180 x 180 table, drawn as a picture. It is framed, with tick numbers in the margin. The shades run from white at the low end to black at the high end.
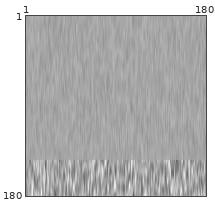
A few values lie far out on both sides of the bulk. A horizontal seam about 80% of the way down splits the table, and the top part is calmer. No overall slope runs across the table. The grain runs up and down. The halves do not mirror each other.
